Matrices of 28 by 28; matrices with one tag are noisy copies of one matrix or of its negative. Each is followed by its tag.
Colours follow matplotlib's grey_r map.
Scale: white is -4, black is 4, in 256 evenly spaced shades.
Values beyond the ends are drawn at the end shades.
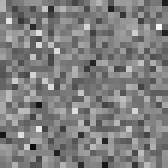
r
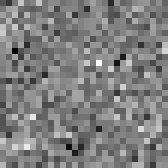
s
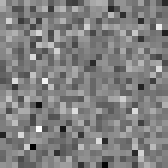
r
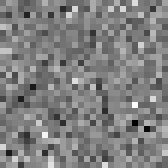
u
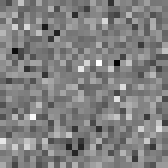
s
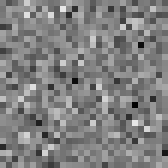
u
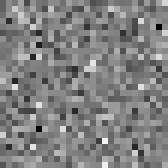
r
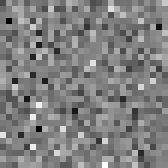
r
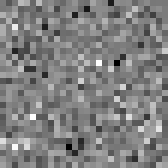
s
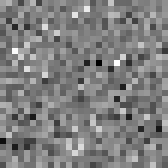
s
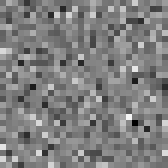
u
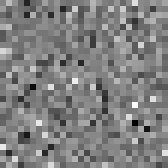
u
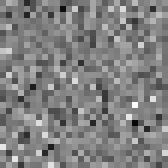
u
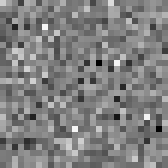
s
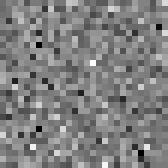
r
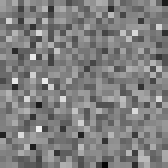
r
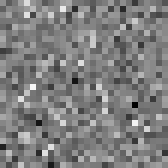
u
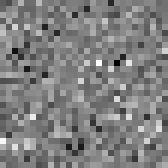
s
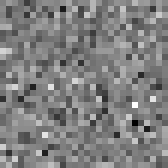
u
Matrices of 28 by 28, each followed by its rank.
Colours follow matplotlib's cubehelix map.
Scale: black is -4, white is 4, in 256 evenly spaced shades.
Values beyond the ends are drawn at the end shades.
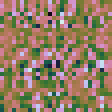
five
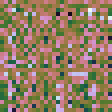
five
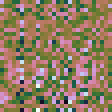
five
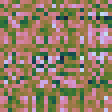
five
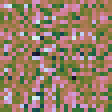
five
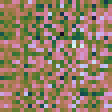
five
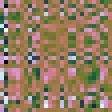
three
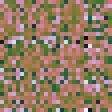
five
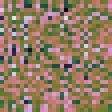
five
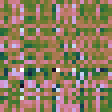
three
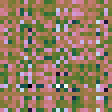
three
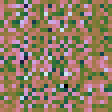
five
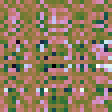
three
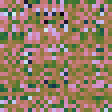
five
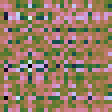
three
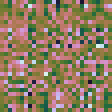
five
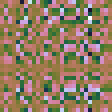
three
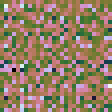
five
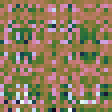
three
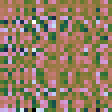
three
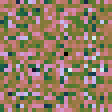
five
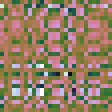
three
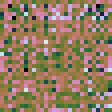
five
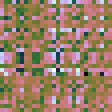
three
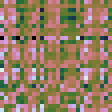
three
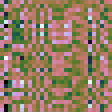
three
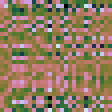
three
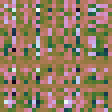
three
